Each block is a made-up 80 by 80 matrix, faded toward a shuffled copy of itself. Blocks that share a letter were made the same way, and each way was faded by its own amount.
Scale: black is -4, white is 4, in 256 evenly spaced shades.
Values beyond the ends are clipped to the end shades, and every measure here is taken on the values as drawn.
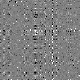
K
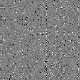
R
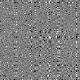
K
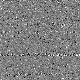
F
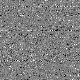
F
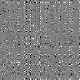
K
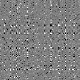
K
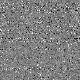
F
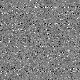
F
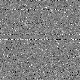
F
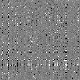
K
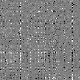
K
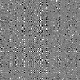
K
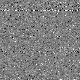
F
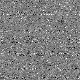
F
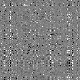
K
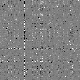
K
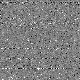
F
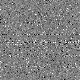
F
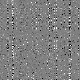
K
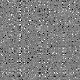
R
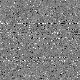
F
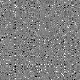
R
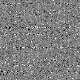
F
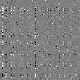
K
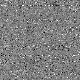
F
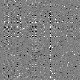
K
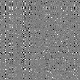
K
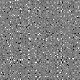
R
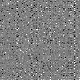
R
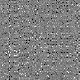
R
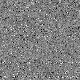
F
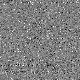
F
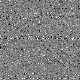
F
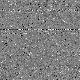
F
